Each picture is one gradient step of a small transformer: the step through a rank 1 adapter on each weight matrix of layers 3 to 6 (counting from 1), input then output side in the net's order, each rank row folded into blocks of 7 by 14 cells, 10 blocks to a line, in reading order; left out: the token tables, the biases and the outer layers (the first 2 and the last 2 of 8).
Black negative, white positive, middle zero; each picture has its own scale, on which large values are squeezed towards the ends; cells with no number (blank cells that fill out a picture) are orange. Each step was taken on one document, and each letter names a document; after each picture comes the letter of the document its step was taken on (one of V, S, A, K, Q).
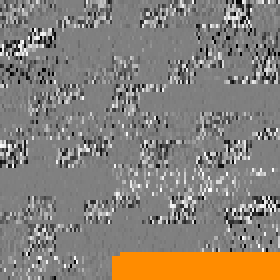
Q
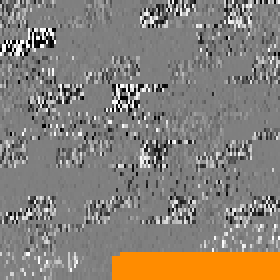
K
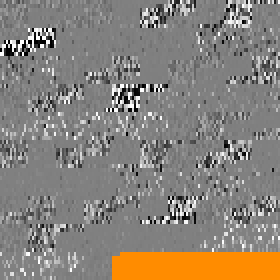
K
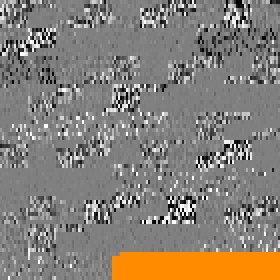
Q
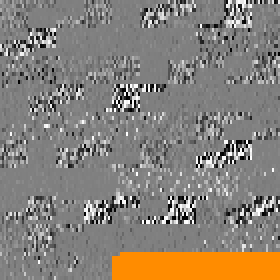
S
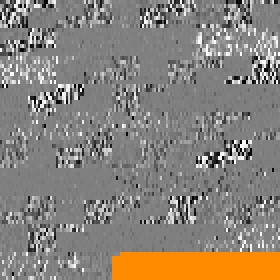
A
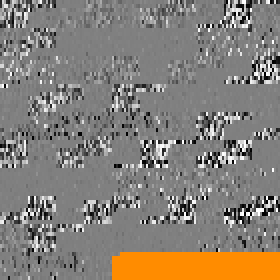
Q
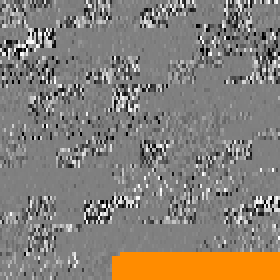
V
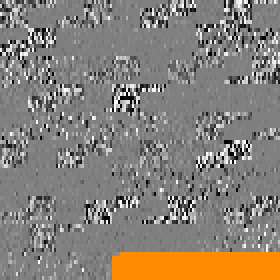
Q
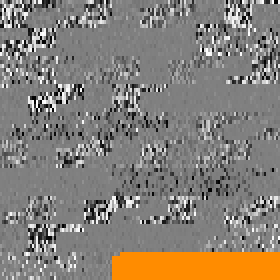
A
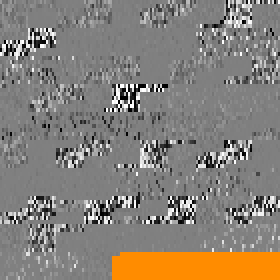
K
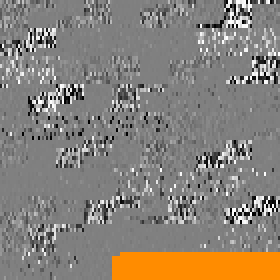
S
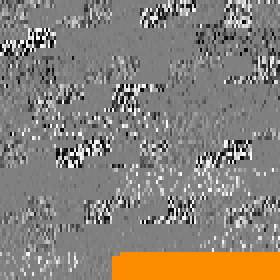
K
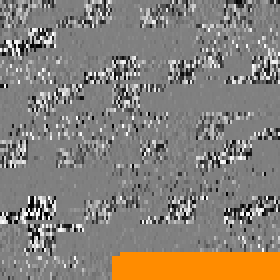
Q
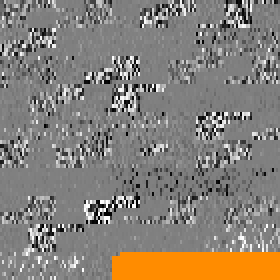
A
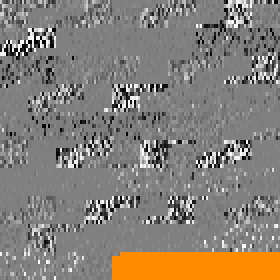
K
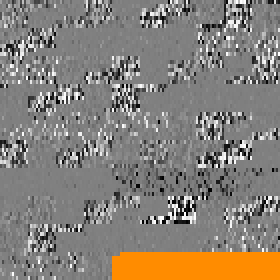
A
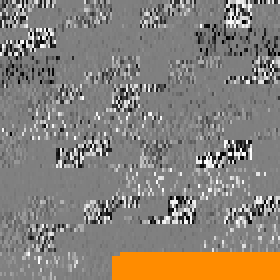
K
